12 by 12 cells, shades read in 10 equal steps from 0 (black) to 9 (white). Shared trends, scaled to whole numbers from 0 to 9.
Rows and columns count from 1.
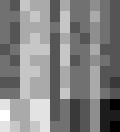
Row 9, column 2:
4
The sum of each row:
55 58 55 54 58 55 57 53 58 54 56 55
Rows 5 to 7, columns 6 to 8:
3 7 4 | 3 7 3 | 3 6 4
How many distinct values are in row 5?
4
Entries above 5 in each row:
4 5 4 4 5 4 5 5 5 5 5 5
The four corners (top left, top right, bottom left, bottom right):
4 3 8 0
